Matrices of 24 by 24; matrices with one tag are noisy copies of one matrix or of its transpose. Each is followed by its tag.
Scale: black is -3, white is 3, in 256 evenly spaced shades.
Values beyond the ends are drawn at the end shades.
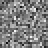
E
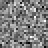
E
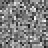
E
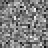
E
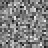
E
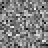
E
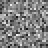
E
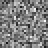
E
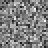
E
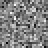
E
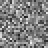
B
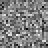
E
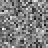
B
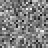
B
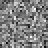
E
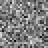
B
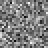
B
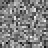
E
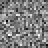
E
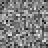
E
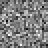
E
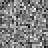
E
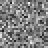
B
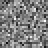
E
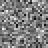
B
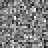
E
